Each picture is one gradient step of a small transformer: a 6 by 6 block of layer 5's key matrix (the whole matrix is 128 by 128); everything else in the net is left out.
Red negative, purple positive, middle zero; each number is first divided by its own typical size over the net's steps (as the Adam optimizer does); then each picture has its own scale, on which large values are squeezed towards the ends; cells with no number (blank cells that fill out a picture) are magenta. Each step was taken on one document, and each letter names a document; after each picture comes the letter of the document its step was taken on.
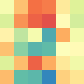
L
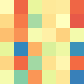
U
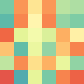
L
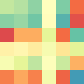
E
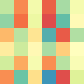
E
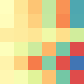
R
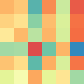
U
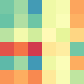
U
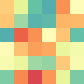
L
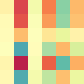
R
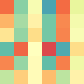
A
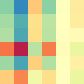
U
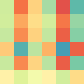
A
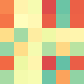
R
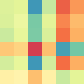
A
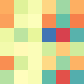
E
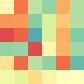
A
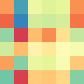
E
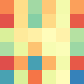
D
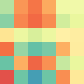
L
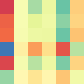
U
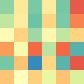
R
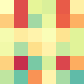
D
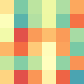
E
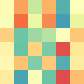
L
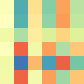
R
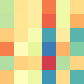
E
